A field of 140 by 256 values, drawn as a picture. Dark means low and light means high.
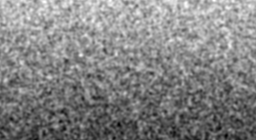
Stripes: none. Grain: blotchy. Slope: up to the top. Average level on the scale: 50%.
